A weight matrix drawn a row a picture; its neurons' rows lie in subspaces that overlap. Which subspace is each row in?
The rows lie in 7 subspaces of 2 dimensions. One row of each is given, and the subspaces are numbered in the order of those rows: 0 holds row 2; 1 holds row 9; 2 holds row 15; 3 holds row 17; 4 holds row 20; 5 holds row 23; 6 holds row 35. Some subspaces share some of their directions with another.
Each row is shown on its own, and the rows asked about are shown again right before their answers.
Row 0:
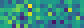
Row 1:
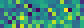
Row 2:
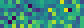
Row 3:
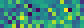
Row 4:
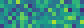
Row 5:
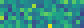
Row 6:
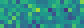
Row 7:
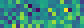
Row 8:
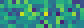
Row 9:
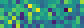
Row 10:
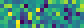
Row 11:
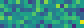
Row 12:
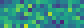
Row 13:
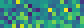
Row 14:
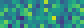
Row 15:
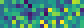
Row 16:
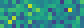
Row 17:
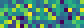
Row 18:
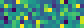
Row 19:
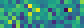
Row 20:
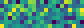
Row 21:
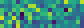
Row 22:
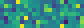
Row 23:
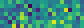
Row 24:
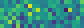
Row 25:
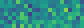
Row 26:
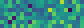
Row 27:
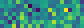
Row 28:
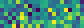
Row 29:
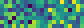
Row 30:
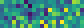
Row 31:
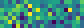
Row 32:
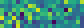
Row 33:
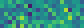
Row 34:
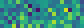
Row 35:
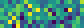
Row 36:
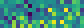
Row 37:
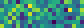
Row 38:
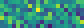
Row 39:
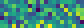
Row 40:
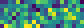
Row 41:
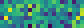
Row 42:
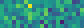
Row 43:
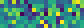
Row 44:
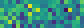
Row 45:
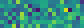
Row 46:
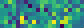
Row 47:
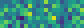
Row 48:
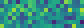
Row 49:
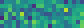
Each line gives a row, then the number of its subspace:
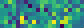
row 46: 6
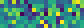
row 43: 2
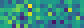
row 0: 5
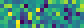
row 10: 0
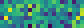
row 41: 1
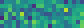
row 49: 1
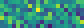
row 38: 4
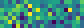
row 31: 5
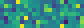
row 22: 6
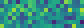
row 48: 4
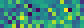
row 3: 3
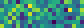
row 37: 4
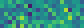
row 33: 3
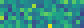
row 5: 1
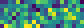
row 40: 5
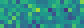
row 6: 5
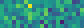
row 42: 2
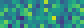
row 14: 3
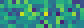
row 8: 2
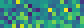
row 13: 6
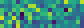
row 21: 1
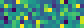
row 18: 6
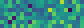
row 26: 0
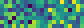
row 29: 0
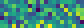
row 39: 4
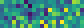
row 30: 2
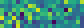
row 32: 1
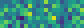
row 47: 3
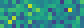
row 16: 0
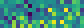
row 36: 2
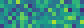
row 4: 4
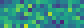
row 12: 5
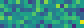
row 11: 4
